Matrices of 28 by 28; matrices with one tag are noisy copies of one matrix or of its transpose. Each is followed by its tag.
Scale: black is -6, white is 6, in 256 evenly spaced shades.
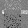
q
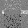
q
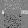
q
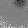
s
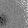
s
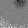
s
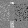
q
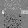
q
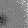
s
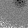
s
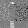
q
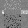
q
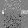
q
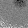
s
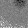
s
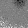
s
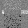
q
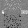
q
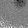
s
